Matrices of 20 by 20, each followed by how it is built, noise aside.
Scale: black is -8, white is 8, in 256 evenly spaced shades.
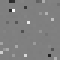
sparse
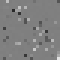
sparse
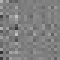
low rank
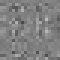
low rank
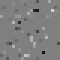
sparse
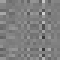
low rank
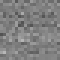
low rank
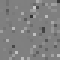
sparse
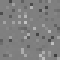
sparse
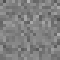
low rank
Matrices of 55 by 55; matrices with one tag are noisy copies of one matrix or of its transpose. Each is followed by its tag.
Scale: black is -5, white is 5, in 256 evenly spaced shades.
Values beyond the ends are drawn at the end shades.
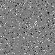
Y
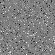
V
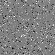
Y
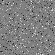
V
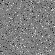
V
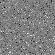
V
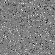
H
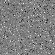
H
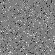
V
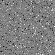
V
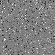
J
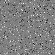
H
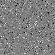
Y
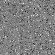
H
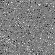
J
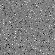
H
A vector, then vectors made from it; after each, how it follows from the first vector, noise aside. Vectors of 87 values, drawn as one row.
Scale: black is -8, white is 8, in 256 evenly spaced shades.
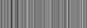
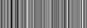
scaled up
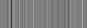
partly zeroed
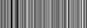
scaled up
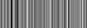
scaled up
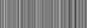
reversed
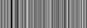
scaled up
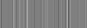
partly zeroed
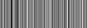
scaled up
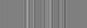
partly zeroed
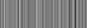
reversed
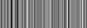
scaled up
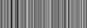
scaled up
